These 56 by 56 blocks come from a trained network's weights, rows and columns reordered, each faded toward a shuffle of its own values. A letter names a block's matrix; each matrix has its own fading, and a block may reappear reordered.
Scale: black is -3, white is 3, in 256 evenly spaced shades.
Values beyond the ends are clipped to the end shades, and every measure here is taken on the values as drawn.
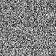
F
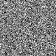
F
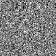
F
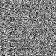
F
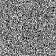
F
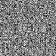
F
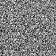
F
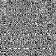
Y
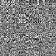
Y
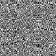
Y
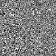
Y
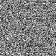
F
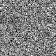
F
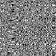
Y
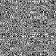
Y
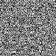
F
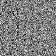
F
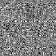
Y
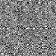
Y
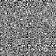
Y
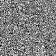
F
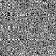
Y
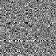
Y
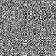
Y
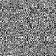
Y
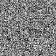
F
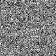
F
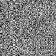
F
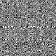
Y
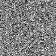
F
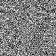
F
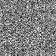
F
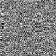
Y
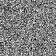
F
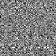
Y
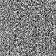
F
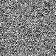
F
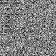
F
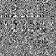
Y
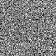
F
